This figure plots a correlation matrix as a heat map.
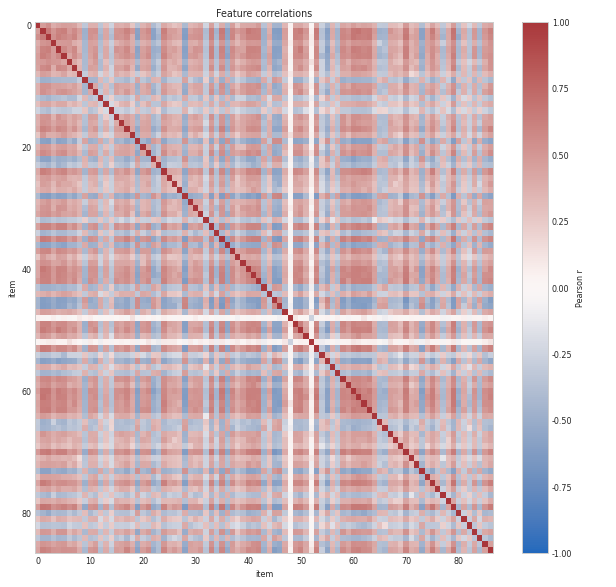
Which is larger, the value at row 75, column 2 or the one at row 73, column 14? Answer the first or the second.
the first
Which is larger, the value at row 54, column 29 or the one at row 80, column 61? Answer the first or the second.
the first
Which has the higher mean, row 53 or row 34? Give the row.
53
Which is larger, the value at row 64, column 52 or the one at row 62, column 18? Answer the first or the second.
the second
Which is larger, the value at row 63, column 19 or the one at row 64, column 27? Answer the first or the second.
the second
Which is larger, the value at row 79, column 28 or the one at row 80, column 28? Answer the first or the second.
the second
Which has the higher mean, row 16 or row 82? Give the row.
16
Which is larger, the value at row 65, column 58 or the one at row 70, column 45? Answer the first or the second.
the first
